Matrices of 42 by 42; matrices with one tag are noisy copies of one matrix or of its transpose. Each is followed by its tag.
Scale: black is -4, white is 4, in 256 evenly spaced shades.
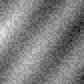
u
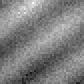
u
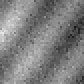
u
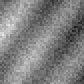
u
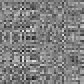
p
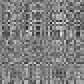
p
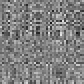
p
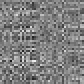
p
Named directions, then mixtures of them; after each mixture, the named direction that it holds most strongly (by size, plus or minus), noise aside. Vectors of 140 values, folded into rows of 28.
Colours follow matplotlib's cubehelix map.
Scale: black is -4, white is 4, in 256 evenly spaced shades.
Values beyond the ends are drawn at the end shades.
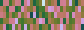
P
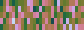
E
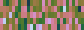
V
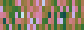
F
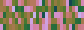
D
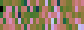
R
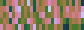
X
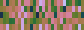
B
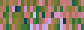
D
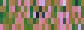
B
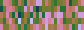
D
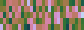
X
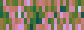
B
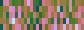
E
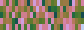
P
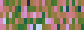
V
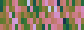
X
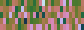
V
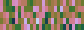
E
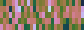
X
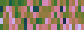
E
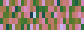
P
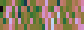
R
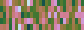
V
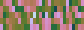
D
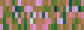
D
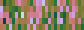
F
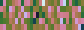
P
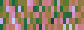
E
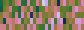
R
